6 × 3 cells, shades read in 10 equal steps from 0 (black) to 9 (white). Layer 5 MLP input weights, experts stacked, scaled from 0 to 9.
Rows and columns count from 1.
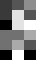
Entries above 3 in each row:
1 1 2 3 2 1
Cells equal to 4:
3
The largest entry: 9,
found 2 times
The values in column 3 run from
0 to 9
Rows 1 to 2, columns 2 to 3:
3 5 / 8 3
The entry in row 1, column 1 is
2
